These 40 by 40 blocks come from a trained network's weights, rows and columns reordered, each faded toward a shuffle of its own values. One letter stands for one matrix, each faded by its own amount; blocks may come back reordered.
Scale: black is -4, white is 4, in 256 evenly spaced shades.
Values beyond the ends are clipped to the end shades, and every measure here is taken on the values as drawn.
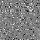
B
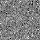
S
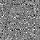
B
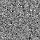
S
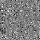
B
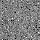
S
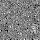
S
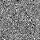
S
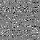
B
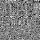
B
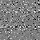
B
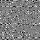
B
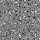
B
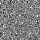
S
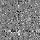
B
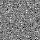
S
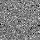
S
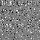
B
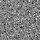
S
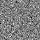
S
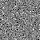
S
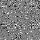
B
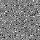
B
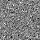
S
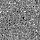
S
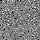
S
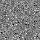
S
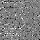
B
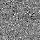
S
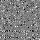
B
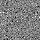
S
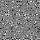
B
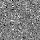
S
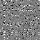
B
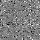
B
